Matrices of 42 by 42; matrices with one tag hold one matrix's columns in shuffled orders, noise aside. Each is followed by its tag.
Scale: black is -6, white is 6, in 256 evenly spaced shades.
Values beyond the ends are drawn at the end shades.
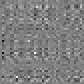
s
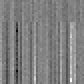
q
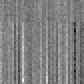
q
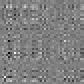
s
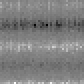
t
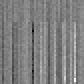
q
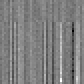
q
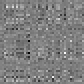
s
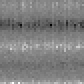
t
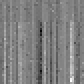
q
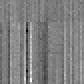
q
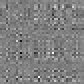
s
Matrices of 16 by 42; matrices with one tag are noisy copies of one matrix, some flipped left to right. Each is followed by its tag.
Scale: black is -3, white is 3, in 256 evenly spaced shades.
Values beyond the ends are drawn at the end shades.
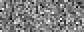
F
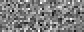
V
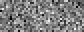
F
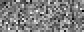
F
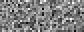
V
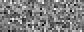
V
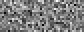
V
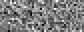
V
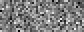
F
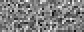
V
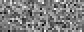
V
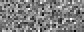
V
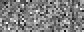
F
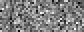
F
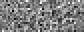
V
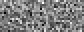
V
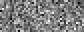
F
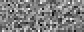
V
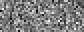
F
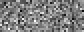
F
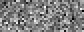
F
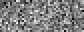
F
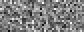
V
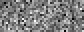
F
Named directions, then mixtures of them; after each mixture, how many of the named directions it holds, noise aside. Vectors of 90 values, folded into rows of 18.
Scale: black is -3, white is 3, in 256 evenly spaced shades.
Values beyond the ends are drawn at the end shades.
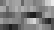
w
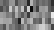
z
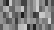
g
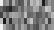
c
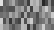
three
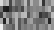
two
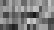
two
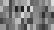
two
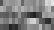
one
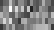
two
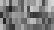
three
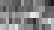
one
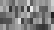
one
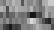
one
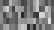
one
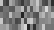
three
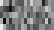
one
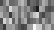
three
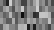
one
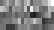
two
